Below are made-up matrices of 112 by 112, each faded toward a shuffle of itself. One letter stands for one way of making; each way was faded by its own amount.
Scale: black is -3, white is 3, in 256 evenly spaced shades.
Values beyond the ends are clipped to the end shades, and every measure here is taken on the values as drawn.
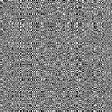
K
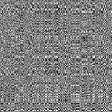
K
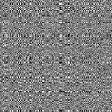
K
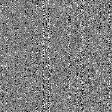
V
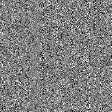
V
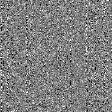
V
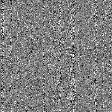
V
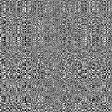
K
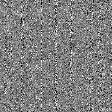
V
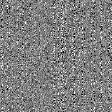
V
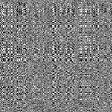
K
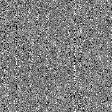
V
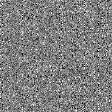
V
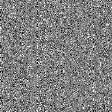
V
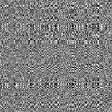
K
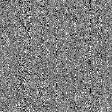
V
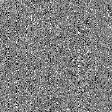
V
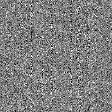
V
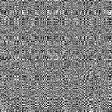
K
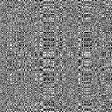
K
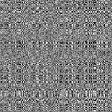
K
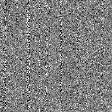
V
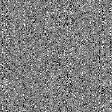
V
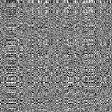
K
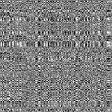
K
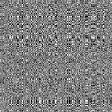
K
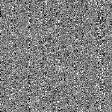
V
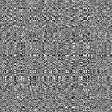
K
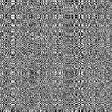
K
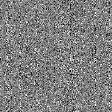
V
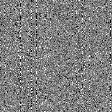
V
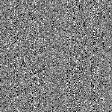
V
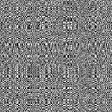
K
